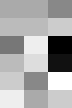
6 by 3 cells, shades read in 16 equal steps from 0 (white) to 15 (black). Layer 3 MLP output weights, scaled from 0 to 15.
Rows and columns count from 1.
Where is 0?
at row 5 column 3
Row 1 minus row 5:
2 -2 7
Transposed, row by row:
5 4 8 4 3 1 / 5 4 1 2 7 5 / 7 3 15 14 0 3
